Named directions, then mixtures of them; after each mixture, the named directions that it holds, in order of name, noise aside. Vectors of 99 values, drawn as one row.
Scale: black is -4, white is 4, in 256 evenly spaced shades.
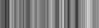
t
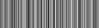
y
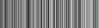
t, y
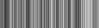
t, y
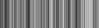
t, y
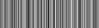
y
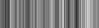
t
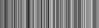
t, y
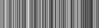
t, y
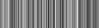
t, y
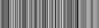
t, y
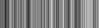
t, y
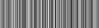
y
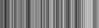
t, y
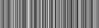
y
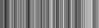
t, y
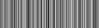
y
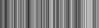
t, y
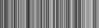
t, y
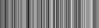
t, y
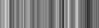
t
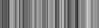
t, y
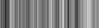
t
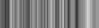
t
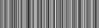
y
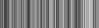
t, y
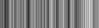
t, y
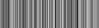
t, y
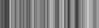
t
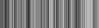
t, y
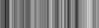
t
